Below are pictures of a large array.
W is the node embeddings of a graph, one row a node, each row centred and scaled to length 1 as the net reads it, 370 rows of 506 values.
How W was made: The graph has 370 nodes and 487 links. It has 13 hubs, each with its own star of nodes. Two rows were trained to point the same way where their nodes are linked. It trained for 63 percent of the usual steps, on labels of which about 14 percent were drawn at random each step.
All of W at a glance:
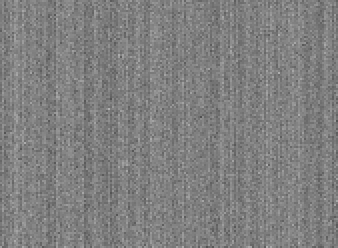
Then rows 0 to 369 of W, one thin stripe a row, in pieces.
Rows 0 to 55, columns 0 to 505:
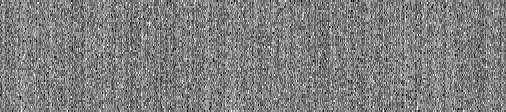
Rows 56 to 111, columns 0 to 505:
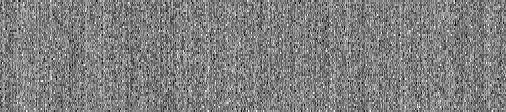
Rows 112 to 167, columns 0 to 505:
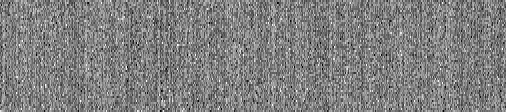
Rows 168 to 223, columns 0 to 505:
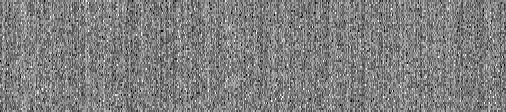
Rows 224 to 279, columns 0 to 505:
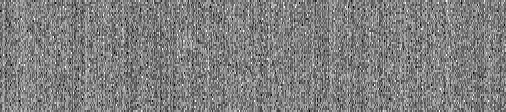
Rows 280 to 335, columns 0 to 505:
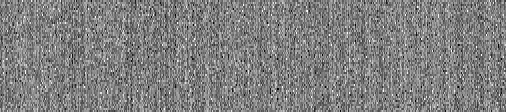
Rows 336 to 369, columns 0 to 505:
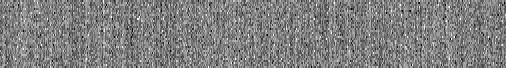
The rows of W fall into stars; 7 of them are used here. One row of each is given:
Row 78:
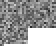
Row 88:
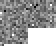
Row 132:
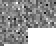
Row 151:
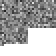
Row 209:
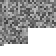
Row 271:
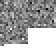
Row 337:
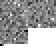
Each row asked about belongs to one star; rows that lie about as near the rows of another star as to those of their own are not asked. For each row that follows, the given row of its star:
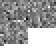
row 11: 132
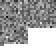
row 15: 151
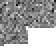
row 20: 271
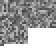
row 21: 78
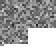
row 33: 337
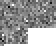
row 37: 151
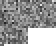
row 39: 209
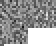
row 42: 151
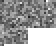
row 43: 271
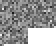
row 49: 209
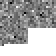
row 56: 78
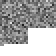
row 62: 209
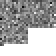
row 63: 151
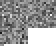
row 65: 337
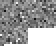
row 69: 132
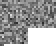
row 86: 132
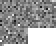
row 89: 209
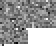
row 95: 271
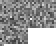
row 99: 209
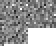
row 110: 151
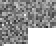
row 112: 337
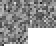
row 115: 78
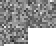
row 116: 271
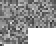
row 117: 209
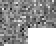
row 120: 132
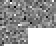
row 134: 209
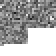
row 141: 88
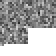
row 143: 271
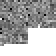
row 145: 337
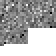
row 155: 151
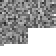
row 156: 132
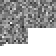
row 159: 88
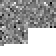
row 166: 151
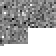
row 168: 88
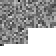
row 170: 337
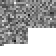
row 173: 337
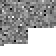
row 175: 337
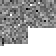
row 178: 88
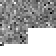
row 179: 151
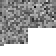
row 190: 209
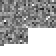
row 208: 78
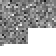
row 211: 209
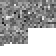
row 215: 132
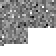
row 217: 88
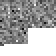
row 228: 132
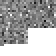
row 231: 132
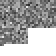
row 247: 132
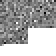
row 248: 271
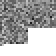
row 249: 337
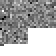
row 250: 337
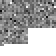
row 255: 209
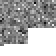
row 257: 132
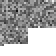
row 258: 209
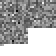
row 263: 271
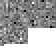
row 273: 78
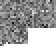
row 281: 88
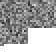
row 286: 337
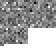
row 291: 132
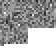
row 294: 88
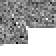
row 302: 271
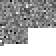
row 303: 209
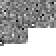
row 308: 88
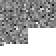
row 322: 209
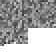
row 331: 151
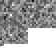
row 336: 78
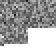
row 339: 132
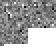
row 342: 132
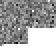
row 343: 271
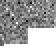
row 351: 271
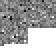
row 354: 78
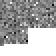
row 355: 209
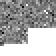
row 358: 151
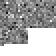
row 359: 337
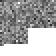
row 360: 132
